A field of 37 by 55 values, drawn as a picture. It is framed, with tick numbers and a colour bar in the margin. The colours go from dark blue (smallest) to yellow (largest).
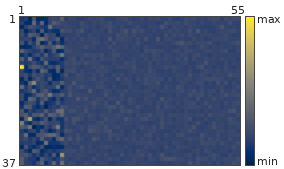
Most values sit low, with a long tail of high ones. The texture is fine-grained noise. The right part is calmer, past a seam about 20% of the way across. Overall the values sit about 20% of the way up the scale. The halves do not mirror each other. There is no overall slope. There are no regular stripes.
